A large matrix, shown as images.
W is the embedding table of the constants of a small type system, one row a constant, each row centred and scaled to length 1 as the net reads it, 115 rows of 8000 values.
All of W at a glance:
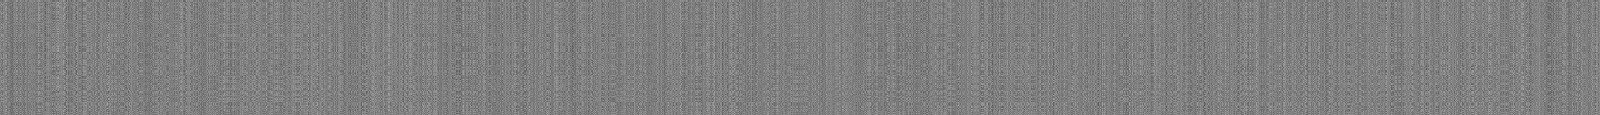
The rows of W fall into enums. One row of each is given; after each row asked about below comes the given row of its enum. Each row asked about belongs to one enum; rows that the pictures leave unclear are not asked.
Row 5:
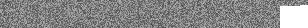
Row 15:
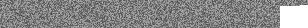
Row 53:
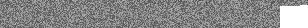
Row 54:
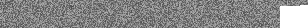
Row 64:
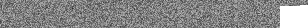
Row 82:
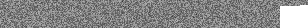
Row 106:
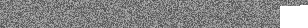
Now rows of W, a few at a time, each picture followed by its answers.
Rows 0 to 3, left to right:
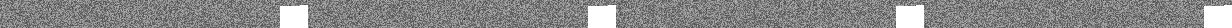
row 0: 15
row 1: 15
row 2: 5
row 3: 106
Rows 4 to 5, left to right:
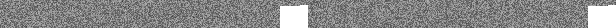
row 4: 82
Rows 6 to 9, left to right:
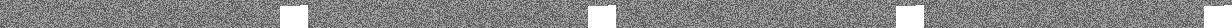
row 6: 106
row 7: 106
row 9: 54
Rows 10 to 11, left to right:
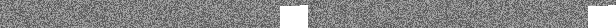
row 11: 5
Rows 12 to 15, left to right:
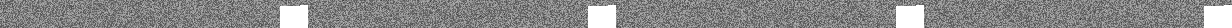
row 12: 54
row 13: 82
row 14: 106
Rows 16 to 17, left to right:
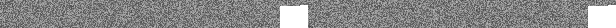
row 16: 54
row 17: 106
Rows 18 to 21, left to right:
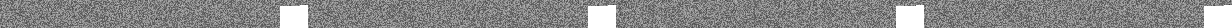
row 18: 15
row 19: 15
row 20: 5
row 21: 15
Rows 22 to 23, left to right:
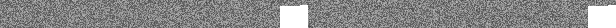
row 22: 53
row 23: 106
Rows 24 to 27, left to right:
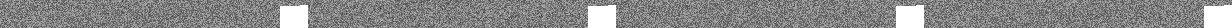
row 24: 82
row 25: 64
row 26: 54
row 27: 82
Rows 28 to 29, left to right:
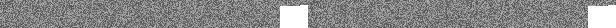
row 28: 54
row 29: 5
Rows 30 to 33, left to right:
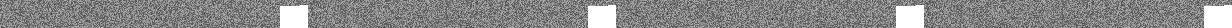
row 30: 15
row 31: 5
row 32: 15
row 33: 5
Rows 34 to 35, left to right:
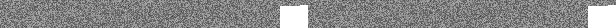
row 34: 82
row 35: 82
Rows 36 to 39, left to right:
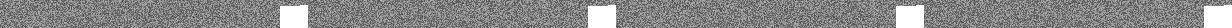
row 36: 82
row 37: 53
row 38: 106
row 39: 53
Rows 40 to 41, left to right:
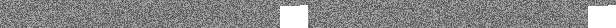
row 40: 82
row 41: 106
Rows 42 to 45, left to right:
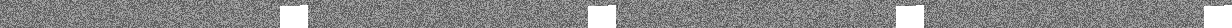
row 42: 53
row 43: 54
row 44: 64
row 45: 54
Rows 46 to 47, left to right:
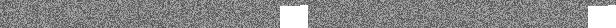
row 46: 5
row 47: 53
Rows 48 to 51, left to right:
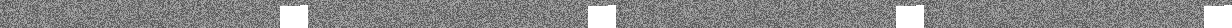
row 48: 5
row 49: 82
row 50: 5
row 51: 5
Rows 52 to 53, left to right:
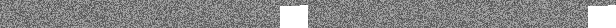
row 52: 15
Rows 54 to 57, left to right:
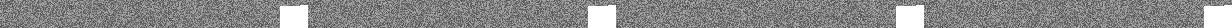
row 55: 54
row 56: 106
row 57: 54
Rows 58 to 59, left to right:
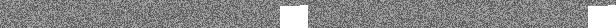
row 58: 82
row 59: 53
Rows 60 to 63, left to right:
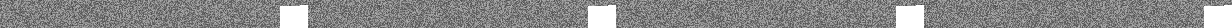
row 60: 15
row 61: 54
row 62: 15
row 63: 54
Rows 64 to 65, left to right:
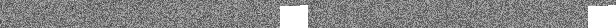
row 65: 5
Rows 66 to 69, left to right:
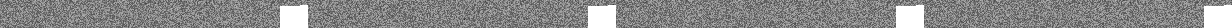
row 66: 53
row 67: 15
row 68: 53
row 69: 53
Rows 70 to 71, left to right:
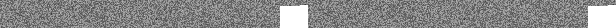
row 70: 15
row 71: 15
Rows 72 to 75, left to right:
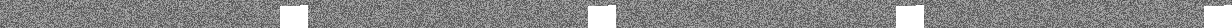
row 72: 106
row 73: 54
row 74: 15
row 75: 53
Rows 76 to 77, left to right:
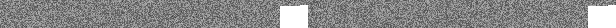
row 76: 82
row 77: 5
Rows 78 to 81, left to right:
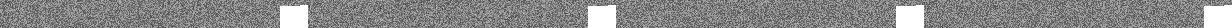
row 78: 5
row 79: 64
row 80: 82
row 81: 54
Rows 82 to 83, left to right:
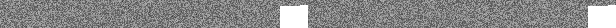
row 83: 53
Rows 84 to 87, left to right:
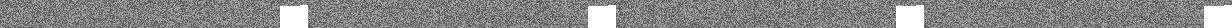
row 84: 53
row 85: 106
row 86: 5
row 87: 106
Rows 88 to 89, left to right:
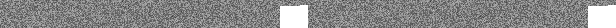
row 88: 82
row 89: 82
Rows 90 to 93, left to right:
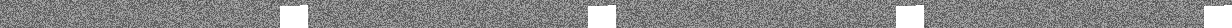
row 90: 53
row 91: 15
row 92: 15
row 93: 106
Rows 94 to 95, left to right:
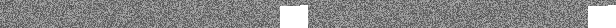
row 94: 54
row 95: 82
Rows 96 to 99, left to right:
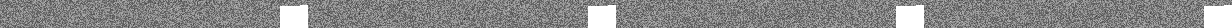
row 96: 53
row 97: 15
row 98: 82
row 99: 82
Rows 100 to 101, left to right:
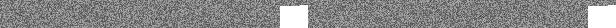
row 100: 15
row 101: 82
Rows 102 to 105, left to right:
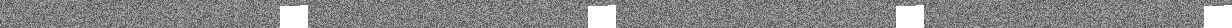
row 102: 64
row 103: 53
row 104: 53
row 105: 64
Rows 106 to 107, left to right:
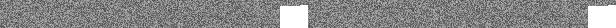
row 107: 106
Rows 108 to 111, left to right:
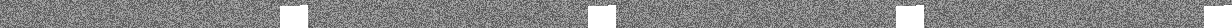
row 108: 53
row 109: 106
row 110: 54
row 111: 15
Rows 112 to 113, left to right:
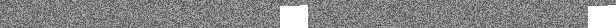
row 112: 53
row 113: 15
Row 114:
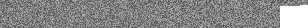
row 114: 53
